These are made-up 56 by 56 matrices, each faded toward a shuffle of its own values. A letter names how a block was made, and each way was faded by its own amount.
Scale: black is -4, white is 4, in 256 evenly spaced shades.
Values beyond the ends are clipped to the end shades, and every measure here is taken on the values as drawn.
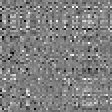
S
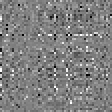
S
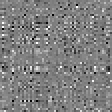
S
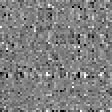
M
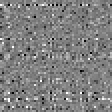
M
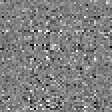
M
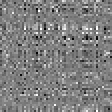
S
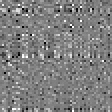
S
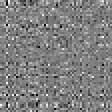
S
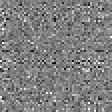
M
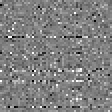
M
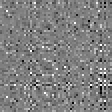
S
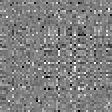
S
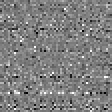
M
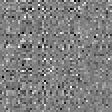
S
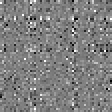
S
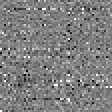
M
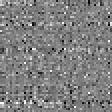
M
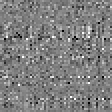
M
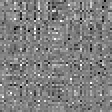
S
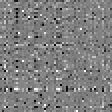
S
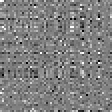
S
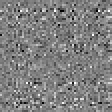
M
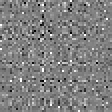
S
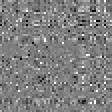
S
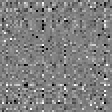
S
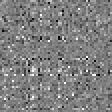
M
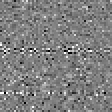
M
